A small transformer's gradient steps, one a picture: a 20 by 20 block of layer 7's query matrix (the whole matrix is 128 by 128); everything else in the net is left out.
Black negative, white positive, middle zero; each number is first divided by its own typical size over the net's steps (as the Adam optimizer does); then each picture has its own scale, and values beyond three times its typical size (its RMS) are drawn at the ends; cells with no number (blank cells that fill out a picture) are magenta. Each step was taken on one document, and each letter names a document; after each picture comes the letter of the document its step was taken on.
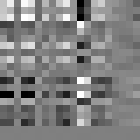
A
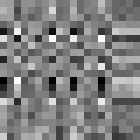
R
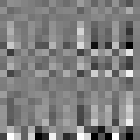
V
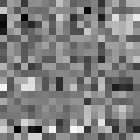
R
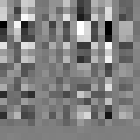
A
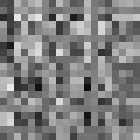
R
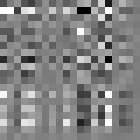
A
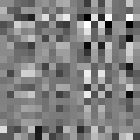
V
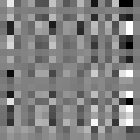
V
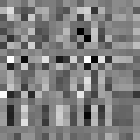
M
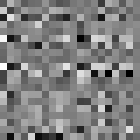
V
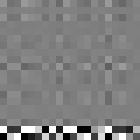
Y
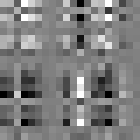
A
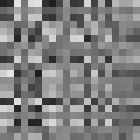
R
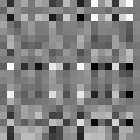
V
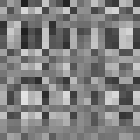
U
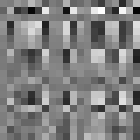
U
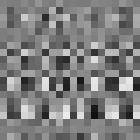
U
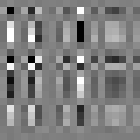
M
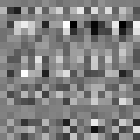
U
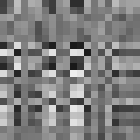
R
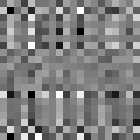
M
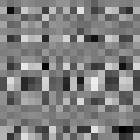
U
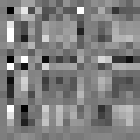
M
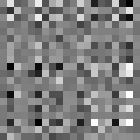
V
